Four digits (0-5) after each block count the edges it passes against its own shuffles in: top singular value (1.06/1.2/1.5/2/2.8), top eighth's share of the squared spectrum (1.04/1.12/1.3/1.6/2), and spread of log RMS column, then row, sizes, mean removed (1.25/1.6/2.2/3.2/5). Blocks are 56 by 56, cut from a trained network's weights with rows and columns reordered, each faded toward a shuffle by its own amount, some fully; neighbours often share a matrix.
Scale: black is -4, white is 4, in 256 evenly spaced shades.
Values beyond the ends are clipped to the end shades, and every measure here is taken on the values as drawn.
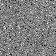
0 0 0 0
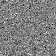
0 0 0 0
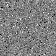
0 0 0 0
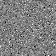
0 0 0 0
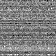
4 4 1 2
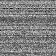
4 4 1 2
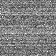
3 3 0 1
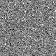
1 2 0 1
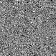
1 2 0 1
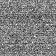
2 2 0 0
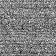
3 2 0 0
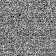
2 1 0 0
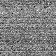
3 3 0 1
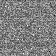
1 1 0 0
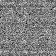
2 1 0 0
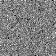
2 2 0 1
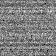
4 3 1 1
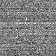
3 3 0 1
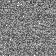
1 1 0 0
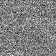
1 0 0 0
